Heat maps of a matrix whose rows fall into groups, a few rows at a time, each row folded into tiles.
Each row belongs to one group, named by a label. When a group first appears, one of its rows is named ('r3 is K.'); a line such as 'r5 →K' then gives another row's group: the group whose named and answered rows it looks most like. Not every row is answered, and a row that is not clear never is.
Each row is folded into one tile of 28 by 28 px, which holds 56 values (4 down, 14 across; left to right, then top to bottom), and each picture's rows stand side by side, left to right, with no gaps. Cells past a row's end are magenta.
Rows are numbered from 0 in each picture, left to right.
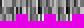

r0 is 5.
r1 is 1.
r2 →1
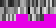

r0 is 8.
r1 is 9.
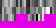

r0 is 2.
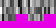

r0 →1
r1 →5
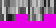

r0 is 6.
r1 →2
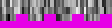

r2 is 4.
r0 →6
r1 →2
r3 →1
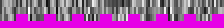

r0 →2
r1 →1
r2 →2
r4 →8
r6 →6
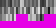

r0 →8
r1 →9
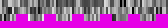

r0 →4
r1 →1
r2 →8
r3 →8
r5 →5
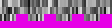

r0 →4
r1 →8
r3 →5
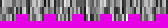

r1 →2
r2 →4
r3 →6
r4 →1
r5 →2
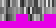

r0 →6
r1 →9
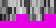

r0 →4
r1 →2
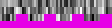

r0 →1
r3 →6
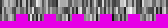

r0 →2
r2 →5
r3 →9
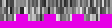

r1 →9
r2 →8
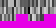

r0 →4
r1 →9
